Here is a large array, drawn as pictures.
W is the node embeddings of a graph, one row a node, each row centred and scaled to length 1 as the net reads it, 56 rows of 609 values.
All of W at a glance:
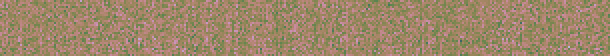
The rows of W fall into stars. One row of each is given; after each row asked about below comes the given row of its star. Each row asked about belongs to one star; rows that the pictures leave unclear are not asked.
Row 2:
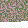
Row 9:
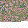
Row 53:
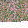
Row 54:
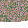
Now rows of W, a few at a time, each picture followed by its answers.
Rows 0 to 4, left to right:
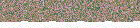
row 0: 9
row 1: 2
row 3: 54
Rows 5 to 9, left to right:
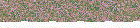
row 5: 9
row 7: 2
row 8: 54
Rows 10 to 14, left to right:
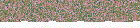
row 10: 2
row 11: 54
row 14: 9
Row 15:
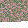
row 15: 2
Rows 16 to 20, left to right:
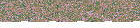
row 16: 9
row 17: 2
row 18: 9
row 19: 54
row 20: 2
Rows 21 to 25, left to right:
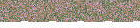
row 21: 54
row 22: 2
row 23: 53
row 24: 9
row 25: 53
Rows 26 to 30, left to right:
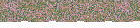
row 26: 53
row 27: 54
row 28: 2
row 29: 53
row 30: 53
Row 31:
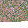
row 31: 9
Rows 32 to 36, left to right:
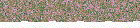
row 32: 2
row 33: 54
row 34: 54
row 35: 53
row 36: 9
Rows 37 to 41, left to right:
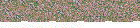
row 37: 2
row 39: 2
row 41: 2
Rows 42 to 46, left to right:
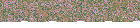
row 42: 53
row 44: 53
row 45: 2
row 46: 54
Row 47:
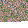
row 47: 53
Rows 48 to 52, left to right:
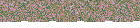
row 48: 9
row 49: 9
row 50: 53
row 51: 54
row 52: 9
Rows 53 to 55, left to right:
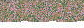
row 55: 2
